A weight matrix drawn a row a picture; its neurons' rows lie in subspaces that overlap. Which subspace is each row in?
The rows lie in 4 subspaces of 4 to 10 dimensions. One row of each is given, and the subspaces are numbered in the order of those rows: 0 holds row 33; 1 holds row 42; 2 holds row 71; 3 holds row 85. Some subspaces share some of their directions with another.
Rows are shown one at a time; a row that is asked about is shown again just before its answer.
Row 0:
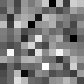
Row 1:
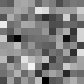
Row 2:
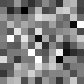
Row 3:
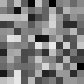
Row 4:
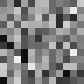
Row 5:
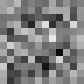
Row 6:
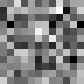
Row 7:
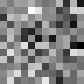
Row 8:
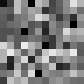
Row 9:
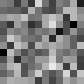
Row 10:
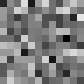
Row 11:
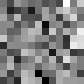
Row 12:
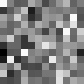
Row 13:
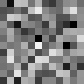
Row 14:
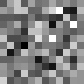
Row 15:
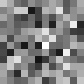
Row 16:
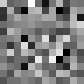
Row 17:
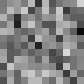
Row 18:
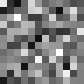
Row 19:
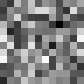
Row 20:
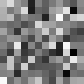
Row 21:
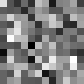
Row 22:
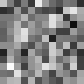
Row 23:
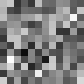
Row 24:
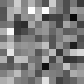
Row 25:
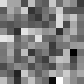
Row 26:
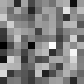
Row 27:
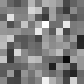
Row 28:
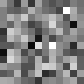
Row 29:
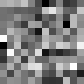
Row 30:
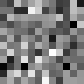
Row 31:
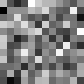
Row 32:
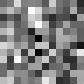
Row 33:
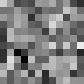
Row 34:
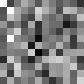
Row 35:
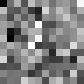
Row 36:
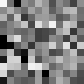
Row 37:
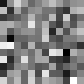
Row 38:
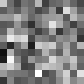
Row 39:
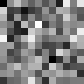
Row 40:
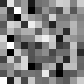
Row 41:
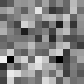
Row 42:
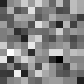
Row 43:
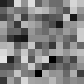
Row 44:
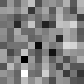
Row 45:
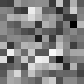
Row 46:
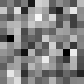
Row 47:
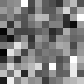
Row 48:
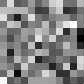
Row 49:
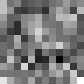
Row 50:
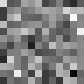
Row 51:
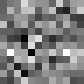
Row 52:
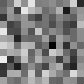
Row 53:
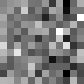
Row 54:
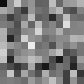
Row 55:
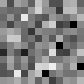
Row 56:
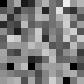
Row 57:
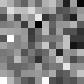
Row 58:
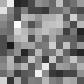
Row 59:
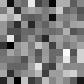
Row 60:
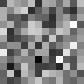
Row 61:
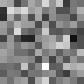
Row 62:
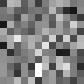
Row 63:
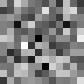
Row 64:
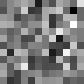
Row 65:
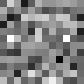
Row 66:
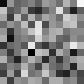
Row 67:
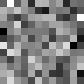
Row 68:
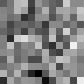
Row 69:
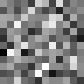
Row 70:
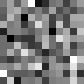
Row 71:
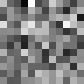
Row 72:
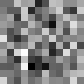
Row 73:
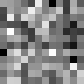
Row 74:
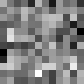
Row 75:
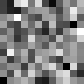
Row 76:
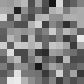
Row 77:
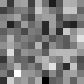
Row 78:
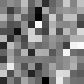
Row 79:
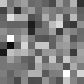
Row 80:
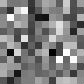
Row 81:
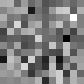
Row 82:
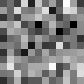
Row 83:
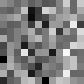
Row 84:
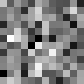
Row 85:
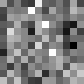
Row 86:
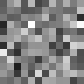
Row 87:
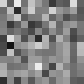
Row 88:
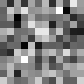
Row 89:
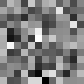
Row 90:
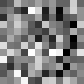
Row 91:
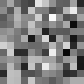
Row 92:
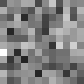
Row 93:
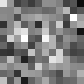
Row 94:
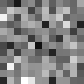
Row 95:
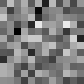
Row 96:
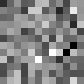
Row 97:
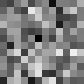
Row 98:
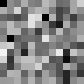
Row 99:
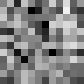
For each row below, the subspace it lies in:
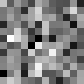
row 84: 1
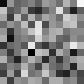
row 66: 1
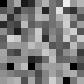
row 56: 2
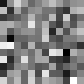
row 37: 0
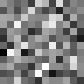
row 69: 1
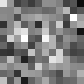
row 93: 1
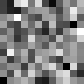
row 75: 1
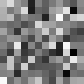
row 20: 2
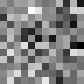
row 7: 1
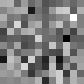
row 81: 2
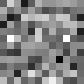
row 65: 2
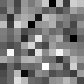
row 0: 1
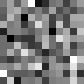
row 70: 2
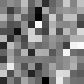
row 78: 1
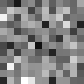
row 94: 3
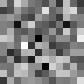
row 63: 1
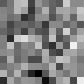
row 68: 2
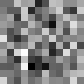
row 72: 0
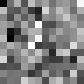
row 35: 1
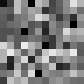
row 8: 2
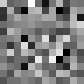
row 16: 2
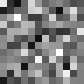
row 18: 2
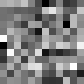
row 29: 2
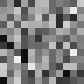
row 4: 0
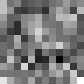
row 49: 2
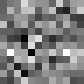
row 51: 1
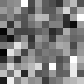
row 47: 2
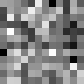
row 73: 3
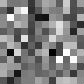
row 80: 2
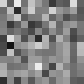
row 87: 0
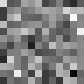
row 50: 2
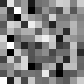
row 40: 0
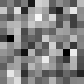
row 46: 0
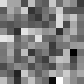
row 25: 0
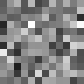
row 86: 2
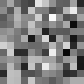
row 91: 0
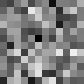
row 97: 0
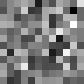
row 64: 0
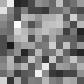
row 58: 1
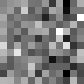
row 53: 2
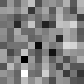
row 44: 3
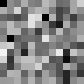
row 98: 0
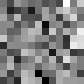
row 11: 1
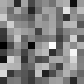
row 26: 0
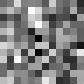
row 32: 1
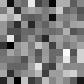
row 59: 0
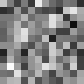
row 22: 0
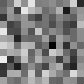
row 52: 0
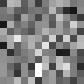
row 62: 2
